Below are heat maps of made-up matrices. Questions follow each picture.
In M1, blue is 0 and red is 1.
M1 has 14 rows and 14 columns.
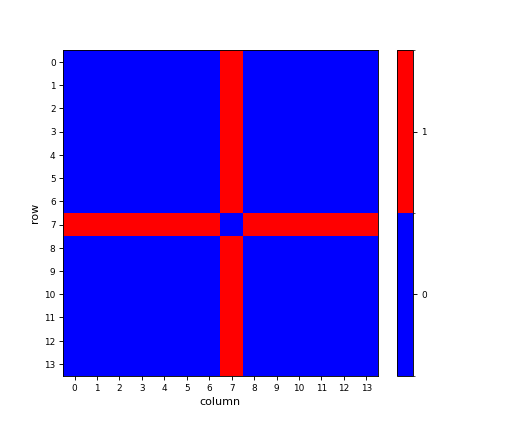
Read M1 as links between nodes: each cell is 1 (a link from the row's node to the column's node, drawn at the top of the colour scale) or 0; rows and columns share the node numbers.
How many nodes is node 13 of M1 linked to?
1
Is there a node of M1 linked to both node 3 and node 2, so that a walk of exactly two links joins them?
yes
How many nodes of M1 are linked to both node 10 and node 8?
1
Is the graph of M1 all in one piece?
yes
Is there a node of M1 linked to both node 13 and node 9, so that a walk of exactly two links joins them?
yes
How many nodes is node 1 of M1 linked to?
1
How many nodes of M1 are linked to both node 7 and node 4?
0
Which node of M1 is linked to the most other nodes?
node 7
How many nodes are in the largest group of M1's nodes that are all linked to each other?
2
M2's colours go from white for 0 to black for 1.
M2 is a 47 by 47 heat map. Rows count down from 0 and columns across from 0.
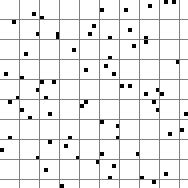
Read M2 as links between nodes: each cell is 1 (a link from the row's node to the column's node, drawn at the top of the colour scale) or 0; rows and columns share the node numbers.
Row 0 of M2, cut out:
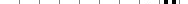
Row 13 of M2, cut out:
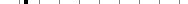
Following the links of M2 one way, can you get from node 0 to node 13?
yes
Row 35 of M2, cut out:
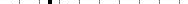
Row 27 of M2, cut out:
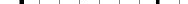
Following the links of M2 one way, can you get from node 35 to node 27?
yes
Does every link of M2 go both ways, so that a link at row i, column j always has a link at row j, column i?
no
